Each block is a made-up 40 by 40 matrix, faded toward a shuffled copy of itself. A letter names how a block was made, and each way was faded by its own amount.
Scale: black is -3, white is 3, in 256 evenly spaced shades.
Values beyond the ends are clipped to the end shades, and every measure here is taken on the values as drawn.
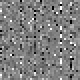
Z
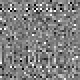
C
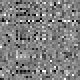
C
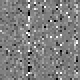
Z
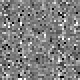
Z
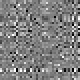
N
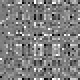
N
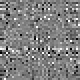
C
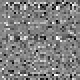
C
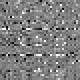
C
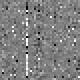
Z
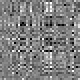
N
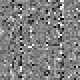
Z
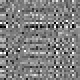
N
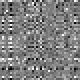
N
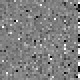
Z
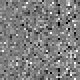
Z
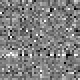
C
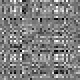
N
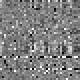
C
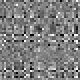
N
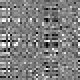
N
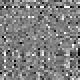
C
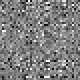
C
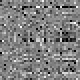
C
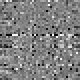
C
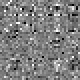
C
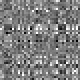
N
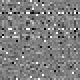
C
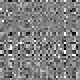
N
